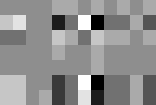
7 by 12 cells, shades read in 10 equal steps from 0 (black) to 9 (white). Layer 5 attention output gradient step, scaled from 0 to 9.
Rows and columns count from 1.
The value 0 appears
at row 2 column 8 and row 6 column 8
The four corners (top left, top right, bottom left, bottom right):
5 6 7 3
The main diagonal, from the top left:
5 8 5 5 5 4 8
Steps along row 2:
up down same down up up down up same up down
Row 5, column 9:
5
